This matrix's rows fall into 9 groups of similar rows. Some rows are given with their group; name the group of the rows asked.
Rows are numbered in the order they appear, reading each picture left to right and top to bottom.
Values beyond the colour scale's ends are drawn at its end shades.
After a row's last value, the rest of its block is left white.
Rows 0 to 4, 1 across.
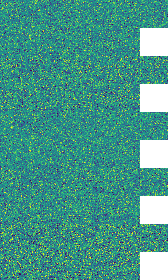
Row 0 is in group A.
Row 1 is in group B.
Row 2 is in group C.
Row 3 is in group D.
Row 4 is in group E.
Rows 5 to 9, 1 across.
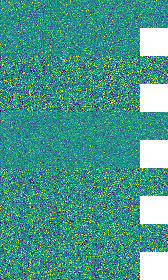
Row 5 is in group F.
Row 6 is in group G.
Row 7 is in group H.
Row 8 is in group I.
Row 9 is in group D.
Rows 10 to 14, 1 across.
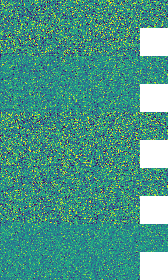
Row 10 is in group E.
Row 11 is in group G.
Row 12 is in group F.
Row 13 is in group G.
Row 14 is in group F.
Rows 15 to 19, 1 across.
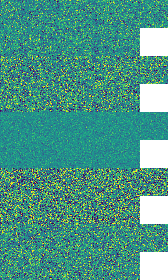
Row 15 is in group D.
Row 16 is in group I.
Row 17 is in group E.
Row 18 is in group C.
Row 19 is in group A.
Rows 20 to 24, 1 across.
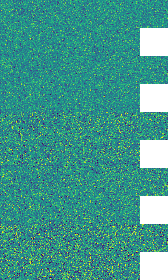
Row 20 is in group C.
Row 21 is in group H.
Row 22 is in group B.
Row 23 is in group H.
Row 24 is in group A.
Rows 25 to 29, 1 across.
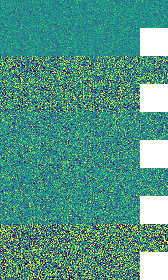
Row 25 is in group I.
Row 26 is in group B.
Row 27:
A
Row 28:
G
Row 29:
H
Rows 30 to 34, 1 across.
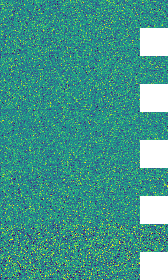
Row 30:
E
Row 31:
F
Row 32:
G
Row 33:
H
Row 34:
E
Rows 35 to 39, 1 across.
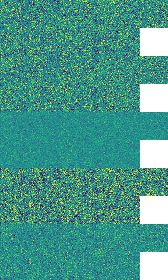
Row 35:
D
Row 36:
F
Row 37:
I
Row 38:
G
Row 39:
I
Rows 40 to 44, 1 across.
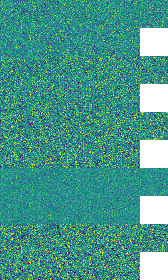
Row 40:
C
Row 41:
E
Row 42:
I
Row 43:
A
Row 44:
C
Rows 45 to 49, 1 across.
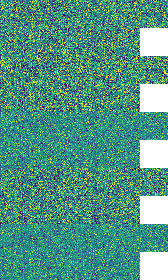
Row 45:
A
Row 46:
H
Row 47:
F
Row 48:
D
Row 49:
G
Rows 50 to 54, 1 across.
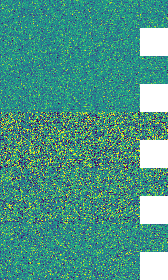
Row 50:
G
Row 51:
F
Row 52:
D
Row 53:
B
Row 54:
C
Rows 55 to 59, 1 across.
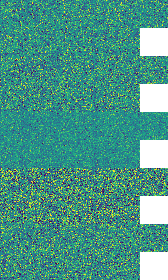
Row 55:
B
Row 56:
F
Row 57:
D
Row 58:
A
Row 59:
E
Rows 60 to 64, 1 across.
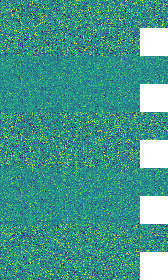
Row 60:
B
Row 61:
B
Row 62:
I
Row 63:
B
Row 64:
C
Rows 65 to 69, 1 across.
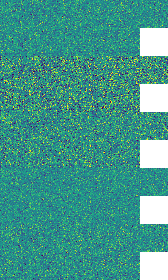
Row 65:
B
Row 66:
G
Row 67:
H
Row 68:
A
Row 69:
B
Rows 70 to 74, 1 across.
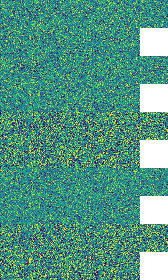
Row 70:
E
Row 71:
C
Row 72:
G
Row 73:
A
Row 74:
G
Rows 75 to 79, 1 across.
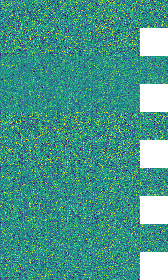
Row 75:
E
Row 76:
G
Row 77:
B
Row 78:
G
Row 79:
E
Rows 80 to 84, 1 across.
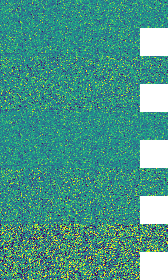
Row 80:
B
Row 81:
E
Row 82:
B
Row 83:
F
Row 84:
G
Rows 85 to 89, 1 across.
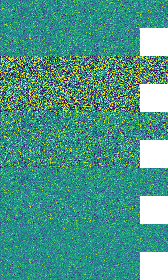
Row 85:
G
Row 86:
F
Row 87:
D
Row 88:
C
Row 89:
G
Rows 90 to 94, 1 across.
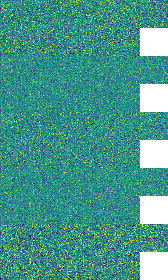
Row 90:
E
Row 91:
H
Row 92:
F
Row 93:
G
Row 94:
I
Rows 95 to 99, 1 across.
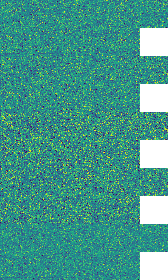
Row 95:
B
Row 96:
H
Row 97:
H
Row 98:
D
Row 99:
B
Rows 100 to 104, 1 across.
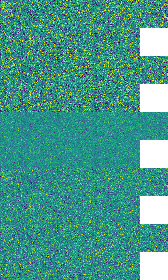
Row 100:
H
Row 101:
D
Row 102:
D
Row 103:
H
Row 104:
E
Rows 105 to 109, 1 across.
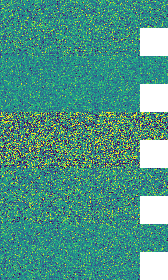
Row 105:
E
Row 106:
D
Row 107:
E
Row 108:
A
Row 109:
E
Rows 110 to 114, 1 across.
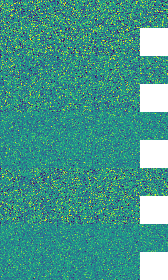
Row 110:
C
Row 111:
D
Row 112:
E
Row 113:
G
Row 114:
F
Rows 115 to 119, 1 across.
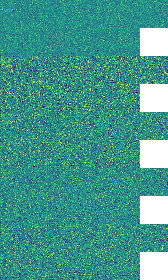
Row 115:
B
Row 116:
H
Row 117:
F
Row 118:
E
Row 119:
E
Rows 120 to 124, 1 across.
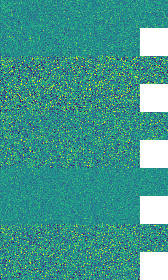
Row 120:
H
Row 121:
E
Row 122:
I
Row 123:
F
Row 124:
E
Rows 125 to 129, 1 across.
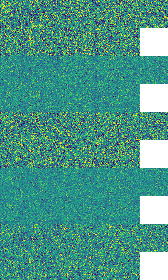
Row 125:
H
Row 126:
D
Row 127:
C
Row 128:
B
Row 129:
G
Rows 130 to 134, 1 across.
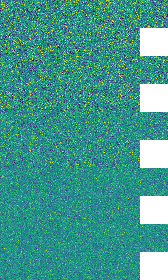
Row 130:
E
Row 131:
B
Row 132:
C
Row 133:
A
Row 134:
D
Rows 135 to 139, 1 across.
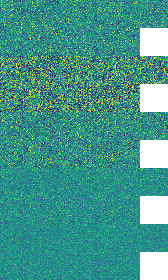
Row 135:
C
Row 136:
A
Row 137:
A
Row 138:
I
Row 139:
D
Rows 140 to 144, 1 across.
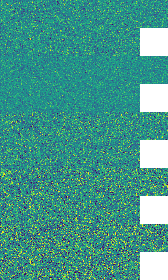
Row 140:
C
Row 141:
C
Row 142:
B
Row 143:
H
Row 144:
A
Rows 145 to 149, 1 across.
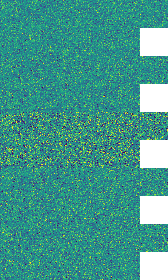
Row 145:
A
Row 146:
B
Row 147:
B
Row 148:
G
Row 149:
H
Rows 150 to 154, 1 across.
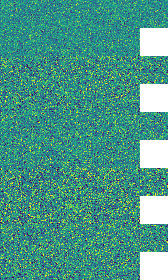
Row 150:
A
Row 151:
E
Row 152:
A
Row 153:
D
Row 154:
E
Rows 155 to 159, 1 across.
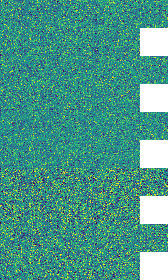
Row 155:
D
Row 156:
E
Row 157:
G
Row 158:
G
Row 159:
C
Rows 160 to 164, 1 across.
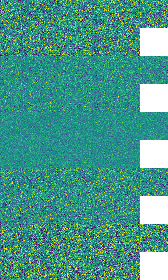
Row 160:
D
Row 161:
D
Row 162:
A
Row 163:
E
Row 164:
G
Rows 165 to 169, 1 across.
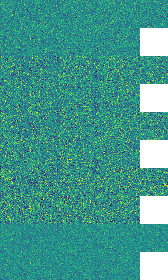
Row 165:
E
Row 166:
D
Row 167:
I
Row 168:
H
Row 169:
D
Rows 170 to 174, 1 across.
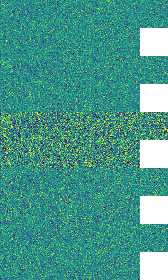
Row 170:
E
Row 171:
H
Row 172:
H
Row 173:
I
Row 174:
E
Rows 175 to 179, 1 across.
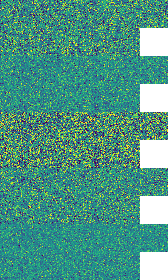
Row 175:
G
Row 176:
D
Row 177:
D
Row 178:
C
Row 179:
B
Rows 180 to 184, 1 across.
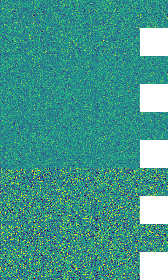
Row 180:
G
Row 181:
F
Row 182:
E
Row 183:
F
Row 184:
F
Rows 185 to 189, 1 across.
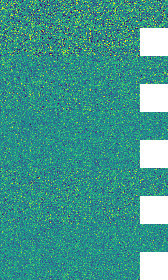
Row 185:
A
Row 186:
H
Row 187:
D
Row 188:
A
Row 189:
A
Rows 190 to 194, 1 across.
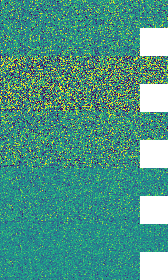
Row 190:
D
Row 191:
F
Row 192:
E
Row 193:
B
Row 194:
B
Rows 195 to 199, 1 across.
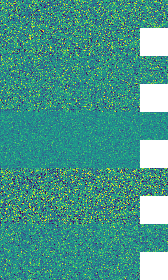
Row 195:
A
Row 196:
F
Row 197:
E
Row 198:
E
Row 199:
D
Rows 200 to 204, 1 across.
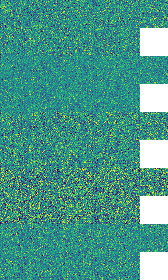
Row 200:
H
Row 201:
G
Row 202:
G
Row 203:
D
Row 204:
B
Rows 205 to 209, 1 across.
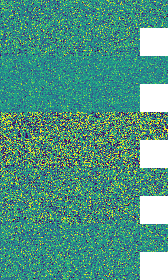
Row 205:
E
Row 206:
A
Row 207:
H
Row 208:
A
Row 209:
F
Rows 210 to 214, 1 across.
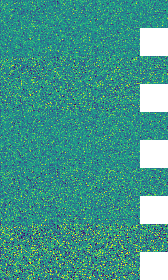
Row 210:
C
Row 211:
C
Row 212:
E
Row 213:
E
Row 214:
C
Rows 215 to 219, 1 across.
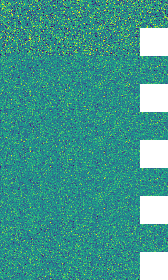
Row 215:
H
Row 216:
I
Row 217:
I
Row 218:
I
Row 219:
A
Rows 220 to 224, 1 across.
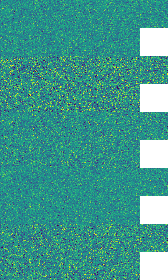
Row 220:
G
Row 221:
C
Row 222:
G
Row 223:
H
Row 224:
G
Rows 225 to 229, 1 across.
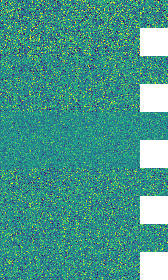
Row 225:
D
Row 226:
G
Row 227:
E
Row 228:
A
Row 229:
B
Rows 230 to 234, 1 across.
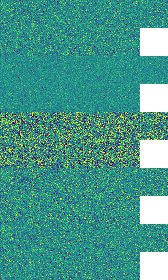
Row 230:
C
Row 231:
B
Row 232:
B
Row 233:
C
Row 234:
H
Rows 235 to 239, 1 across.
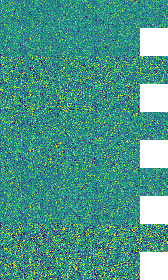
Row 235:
D
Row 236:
I
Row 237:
C
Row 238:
D
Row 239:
G
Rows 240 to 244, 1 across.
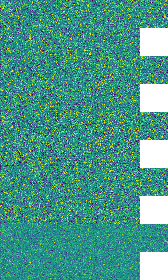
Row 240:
H
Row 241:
E
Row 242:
E
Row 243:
G
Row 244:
H
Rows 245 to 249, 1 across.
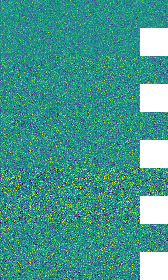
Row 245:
F
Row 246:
E
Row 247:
C
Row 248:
D
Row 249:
E
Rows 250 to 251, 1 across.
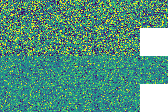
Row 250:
C
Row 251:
D
